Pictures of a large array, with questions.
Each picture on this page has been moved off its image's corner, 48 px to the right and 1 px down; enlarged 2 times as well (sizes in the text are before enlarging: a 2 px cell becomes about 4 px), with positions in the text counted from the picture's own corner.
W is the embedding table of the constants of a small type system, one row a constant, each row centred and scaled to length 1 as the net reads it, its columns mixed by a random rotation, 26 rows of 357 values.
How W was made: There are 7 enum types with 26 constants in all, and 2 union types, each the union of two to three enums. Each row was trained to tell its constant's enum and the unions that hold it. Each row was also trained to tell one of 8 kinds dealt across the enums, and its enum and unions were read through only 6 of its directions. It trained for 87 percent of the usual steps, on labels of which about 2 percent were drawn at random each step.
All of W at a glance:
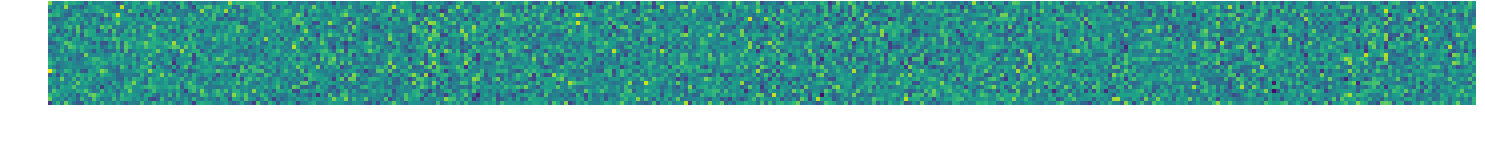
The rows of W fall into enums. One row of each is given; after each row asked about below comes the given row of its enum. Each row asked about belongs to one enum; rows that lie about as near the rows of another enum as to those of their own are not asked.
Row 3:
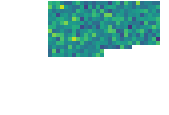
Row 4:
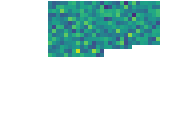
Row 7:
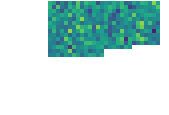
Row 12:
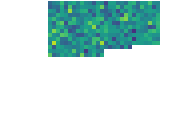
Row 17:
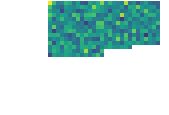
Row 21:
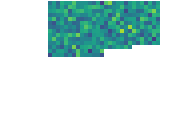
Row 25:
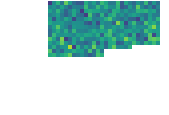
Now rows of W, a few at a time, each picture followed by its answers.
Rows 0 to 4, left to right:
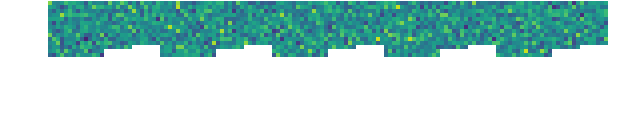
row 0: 21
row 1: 25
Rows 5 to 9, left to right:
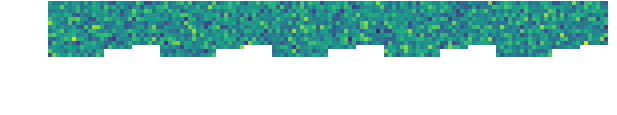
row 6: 7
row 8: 25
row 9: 3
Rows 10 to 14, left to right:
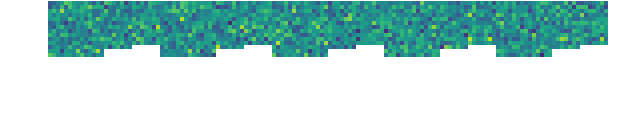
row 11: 21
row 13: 25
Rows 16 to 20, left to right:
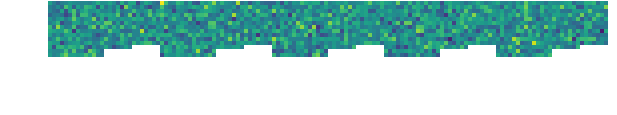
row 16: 4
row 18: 4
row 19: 21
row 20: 7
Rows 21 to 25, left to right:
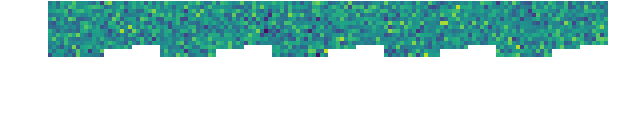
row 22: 7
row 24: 4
